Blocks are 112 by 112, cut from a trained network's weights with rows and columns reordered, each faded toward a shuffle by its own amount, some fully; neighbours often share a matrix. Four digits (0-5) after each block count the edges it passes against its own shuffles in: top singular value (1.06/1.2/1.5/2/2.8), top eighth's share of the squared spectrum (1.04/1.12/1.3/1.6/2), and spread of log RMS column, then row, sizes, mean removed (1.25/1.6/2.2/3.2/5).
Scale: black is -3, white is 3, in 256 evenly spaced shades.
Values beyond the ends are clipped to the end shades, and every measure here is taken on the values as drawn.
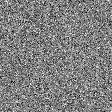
0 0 0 0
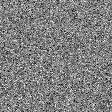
0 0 0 0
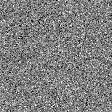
3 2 0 1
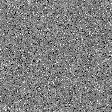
1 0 0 0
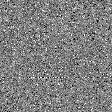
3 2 1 1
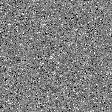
1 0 0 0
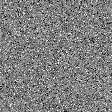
0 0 0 0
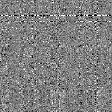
4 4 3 2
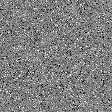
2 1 0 0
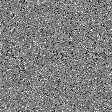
0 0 0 0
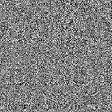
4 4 2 3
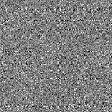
4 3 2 3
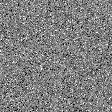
1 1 0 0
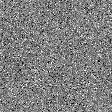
2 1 0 0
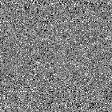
3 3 1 3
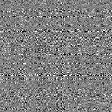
4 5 2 4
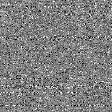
3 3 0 3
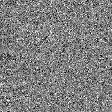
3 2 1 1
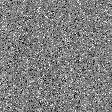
0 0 0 0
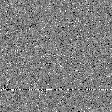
3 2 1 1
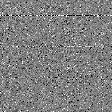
4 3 2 2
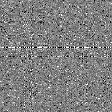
4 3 2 2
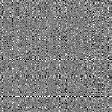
5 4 3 3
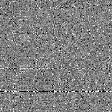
4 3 2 2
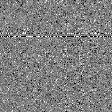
4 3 2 2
